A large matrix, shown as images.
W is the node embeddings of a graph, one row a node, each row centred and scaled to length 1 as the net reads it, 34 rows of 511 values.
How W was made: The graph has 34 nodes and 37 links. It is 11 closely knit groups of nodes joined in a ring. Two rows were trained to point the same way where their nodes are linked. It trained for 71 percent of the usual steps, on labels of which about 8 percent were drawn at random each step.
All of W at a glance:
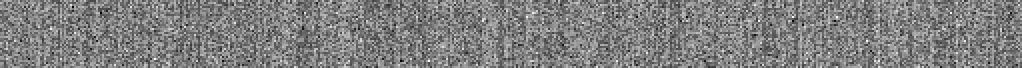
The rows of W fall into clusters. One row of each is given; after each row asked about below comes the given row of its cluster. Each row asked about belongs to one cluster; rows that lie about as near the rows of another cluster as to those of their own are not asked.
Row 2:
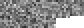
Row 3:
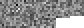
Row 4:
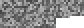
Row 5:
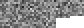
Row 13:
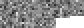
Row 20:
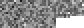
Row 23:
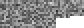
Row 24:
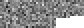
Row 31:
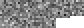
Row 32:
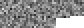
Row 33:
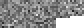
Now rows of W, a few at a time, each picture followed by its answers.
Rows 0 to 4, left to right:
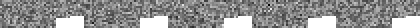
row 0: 3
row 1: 23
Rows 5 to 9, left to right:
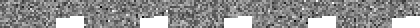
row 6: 24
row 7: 4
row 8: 5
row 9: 13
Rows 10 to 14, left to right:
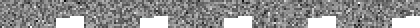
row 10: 32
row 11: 20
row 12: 31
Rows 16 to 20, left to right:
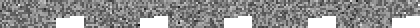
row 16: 2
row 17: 33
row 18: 4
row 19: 3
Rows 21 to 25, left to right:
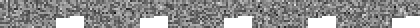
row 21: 23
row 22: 2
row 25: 4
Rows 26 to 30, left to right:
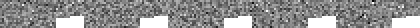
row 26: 24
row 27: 20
